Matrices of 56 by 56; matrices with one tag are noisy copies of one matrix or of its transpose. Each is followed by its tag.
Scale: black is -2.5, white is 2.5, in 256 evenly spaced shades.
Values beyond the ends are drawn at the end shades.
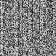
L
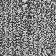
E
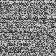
L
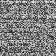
L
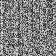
L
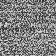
E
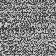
E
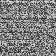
L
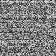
L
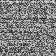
L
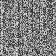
L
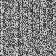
L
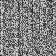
L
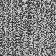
E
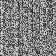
L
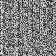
L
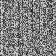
L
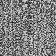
E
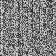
L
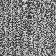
E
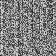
L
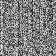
L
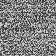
E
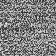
E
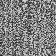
E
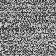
E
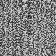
E
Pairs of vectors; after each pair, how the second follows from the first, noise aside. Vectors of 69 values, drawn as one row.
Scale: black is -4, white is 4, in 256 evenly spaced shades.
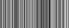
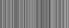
shrunk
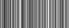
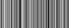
negated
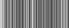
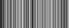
negated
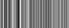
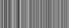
shrunk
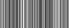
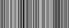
negated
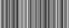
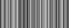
negated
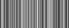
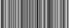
negated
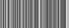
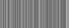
shrunk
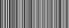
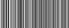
negated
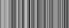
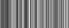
negated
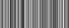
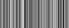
negated
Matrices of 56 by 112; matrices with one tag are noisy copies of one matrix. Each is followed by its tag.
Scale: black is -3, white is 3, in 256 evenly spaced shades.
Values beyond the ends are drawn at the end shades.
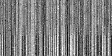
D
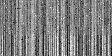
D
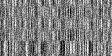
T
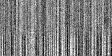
D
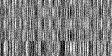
T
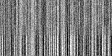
D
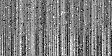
D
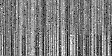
D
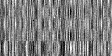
T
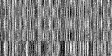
T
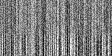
D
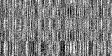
T
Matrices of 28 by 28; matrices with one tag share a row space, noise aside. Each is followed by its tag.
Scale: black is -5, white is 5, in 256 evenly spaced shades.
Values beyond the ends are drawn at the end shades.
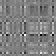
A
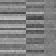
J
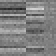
J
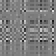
A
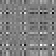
A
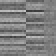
J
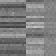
J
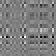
A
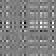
A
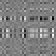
A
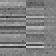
J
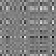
A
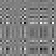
A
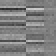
J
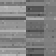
J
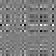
A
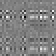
A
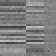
J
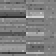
J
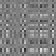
A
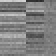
J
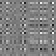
A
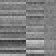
J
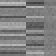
J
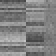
J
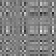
A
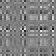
A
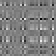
A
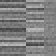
J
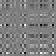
A
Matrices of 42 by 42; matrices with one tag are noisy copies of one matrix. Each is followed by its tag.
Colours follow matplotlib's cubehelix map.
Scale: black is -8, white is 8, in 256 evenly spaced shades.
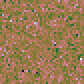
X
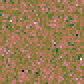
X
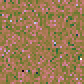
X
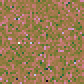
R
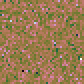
X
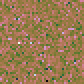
R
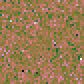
X
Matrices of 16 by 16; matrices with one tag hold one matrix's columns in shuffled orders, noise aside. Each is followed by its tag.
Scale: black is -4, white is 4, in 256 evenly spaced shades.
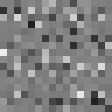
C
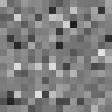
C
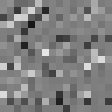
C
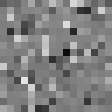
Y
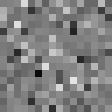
Y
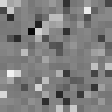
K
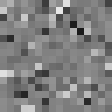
K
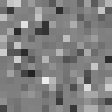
Y
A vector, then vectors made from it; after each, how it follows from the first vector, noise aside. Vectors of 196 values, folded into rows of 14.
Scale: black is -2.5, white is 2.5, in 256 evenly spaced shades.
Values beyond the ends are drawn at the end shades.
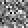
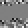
partly zeroed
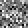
reversed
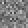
shrunk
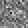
shrunk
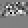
partly zeroed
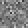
shrunk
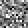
reversed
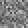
shrunk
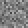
shrunk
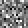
reversed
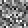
reversed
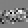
partly zeroed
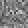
shrunk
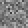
shrunk
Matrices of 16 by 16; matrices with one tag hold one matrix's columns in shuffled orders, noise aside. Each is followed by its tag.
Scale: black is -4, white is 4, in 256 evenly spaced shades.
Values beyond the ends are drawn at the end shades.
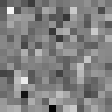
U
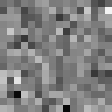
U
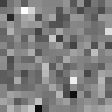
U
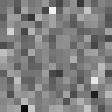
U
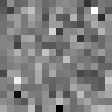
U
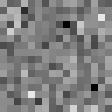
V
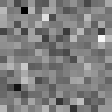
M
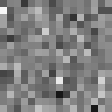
U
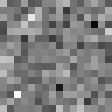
V
